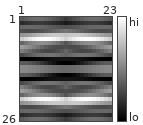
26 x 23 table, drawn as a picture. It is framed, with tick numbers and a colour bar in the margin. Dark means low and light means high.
Overall the values sit about 40% of the way up the scale. Its left and right halves mirror each other, and so do its top and bottom. The ninth with the lowest average is the centre. The grain runs across in streaks. There is no overall slope.
